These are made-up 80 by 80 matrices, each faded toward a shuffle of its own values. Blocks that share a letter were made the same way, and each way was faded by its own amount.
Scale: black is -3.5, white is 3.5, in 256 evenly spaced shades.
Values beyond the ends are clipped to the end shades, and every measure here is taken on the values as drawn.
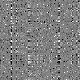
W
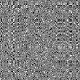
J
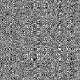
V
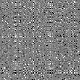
W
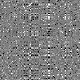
W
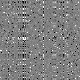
W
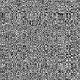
V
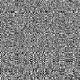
V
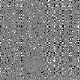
W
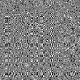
J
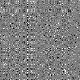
W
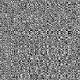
V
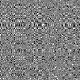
J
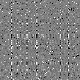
W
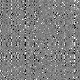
W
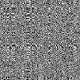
V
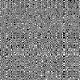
J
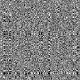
V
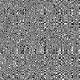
J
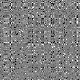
W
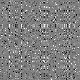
W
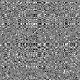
J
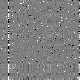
W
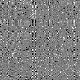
W
